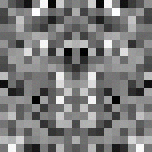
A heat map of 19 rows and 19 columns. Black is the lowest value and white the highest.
Slope: none. Seam: none. Average level on the scale: 50%. Histogram: bell-shaped. Mirror symmetry: left to right.
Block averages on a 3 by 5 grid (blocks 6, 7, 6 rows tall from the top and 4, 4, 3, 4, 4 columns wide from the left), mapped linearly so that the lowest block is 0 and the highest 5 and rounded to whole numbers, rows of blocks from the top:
2 4 3 4 2 | 3 4 0 4 3 | 5 2 4 2 5
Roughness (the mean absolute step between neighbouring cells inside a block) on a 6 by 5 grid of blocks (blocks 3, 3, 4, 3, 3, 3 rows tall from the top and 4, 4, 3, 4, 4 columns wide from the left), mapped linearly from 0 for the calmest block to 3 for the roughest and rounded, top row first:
13131 | 01110 | 01110 | 12121 | 11111 | 21012
